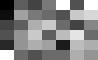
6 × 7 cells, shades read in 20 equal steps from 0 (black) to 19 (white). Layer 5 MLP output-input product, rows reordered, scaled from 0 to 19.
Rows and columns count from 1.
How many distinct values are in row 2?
7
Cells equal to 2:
1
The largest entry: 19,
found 3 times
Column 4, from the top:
9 8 15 7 12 8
